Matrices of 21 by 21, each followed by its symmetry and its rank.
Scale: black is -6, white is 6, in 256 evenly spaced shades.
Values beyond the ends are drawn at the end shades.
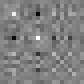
symmetric, rank three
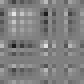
symmetric, rank one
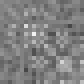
symmetric, rank three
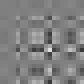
symmetric, rank one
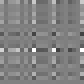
neither, rank one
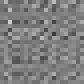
neither, rank three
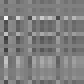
neither, rank one
